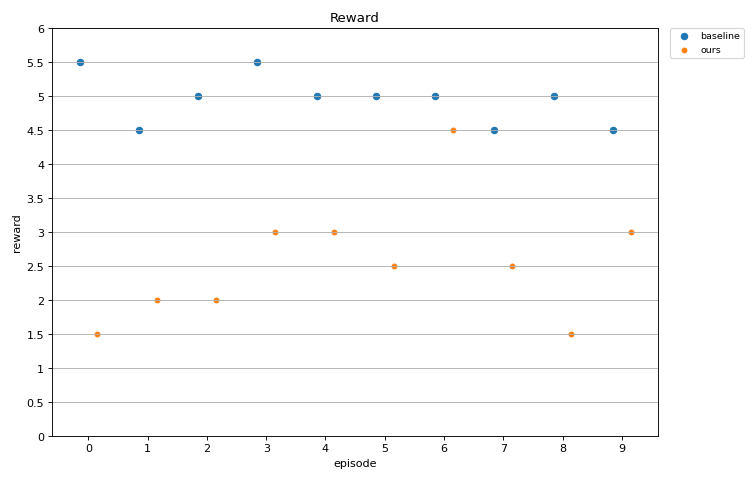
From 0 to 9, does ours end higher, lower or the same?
higher
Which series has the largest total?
baseline
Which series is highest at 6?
baseline
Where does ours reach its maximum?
6
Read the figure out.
Title: Reward
x-axis: episode, ticks 0 1 2 3 4 5 6 7 8 9
y-axis: reward, ticks 0 0.5 1 1.5 2 2.5 3 3.5 4 4.5 5 5.5 6
Legend: baseline, ours
Values:
baseline: 5.5 4.5 5 5.5 5 5 5 4.5 5 4.5
ours: 1.5 2 2 3 3 2.5 4.5 2.5 1.5 3
